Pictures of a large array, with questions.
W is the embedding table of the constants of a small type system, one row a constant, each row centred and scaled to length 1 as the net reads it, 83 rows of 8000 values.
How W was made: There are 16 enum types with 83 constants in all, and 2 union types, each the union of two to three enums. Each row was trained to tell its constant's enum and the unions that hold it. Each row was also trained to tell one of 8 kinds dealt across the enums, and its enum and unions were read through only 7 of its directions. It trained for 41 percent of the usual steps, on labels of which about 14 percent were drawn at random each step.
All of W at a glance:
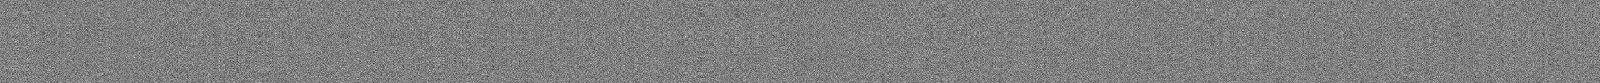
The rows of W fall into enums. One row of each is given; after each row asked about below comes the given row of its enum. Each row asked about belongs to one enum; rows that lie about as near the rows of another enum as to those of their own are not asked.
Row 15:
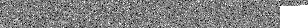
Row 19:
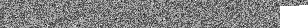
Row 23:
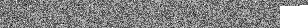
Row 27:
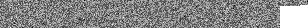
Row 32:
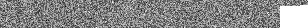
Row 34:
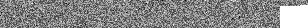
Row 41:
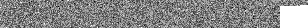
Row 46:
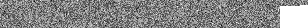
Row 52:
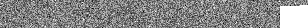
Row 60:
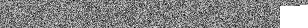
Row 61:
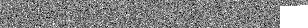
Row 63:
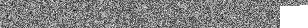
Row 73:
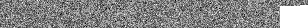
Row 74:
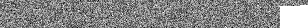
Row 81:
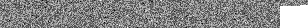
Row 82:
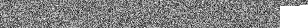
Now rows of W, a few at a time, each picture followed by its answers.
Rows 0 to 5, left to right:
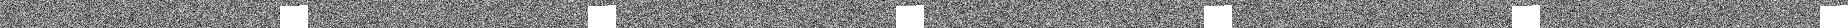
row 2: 34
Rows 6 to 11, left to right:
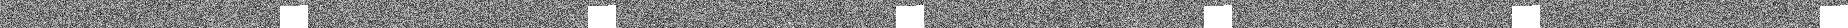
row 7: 27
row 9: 63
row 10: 63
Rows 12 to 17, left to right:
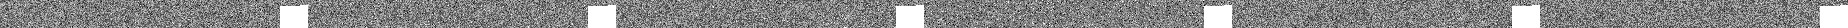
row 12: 46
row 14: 63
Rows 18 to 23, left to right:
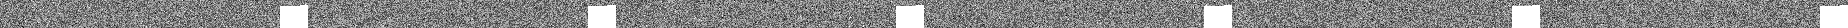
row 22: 81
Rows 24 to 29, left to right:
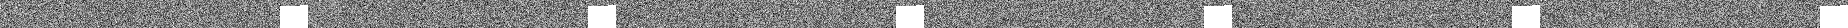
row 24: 60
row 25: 32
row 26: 15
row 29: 46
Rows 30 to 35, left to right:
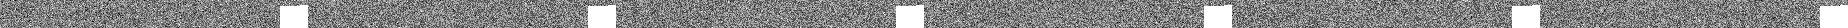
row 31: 34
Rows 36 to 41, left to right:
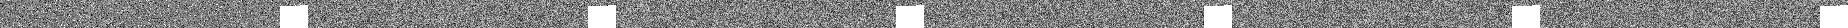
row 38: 32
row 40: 32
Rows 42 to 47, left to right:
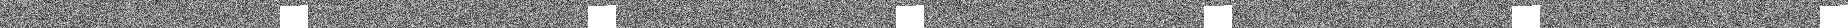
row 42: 34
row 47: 61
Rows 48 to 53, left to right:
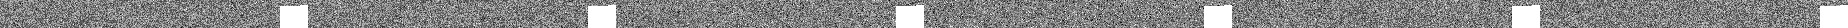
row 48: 34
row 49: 32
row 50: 27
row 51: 41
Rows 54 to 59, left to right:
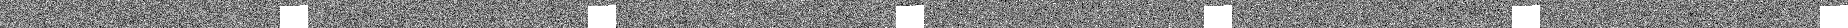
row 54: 63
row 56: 27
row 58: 60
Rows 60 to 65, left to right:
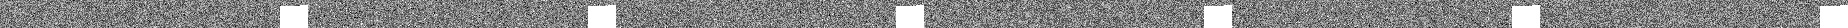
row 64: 15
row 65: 34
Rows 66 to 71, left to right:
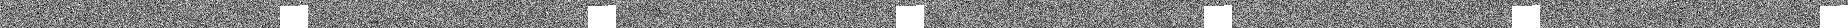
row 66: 60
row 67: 27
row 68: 61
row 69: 46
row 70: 32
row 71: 52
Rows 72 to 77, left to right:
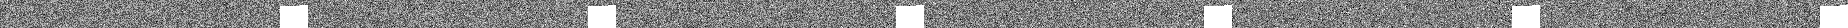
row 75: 60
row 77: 60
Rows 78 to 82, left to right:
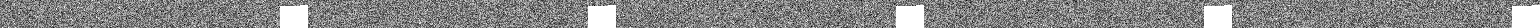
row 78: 27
